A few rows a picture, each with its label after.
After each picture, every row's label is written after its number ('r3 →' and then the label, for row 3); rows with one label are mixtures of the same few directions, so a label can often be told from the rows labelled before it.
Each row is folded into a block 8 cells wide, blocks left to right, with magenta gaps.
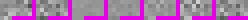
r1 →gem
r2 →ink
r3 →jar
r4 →ink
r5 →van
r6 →van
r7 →ink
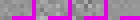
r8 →ink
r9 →ink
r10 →van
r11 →van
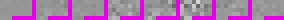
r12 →ink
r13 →gem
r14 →ink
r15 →ink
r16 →gem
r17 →van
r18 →jar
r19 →ink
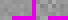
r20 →ink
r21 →van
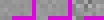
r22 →ink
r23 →van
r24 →van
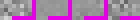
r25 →ink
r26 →ink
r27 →gem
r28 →van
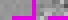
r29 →van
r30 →gem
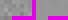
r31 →ink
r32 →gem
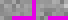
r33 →van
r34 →gem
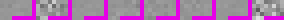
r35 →jar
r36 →van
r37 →jar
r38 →gem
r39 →ink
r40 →van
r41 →jar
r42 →ink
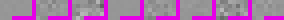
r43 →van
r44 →van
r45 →gem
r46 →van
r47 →ink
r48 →jar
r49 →ink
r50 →van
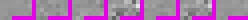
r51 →gem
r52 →ink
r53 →gem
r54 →gem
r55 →jar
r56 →gem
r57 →gem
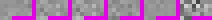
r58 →gem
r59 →ink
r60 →ink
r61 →ink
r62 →van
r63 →van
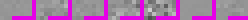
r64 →van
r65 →gem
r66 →ink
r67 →gem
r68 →ink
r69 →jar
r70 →jar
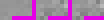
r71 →gem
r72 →gem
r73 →gem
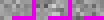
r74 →van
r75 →jar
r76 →ink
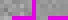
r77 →ink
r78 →van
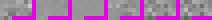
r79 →gem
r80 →gem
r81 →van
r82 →jar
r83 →ink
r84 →ink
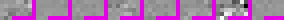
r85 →gem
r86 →gem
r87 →ink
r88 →jar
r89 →ink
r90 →gem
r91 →gem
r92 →van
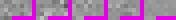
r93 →ink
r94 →gem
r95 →van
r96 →jar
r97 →ink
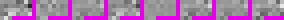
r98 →gem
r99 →van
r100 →gem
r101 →gem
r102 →van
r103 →gem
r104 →gem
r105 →gem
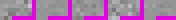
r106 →gem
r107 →jar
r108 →ink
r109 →ink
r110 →jar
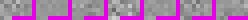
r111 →van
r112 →van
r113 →jar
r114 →ink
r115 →ink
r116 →van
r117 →gem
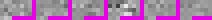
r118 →ink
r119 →gem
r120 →jar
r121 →jar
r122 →van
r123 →jar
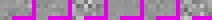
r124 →gem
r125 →jar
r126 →van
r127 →gem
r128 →van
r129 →ink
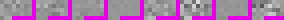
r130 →van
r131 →jar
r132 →gem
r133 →van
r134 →ink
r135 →van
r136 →ink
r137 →jar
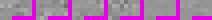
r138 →jar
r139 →gem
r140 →gem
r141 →van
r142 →ink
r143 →jar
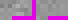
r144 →jar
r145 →van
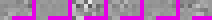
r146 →gem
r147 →van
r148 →van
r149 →van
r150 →gem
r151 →jar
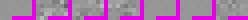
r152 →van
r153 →gem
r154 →gem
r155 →jar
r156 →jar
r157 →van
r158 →van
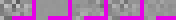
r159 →van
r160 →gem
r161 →gem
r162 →van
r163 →van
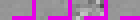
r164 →jar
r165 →gem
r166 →gem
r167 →jar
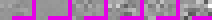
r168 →jar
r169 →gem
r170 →van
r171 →jar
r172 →van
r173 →gem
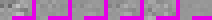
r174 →jar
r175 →van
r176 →jar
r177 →jar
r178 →ink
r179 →jar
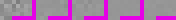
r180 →van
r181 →gem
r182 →van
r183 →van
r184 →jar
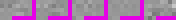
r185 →jar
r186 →jar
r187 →van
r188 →van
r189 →gem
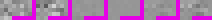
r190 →ink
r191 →jar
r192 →ink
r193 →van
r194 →jar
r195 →jar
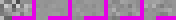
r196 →van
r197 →jar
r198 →ink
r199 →ink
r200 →jar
